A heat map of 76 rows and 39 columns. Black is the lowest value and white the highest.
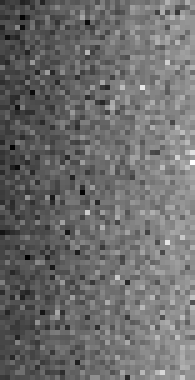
No row or column stands out. No regular stripes run through it. The histogram is bell-shaped. The grain is fine, like static. Overall the values sit about 40% of the way up the scale. The field climbs toward the right.
